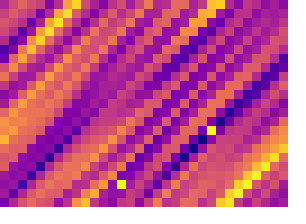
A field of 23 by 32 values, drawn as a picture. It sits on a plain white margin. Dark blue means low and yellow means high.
Grain: diagonal, up to the right. Slope: none. Ninth with the highest average: bottom right. Lone odd cells: 2, each higher than its neighbours.
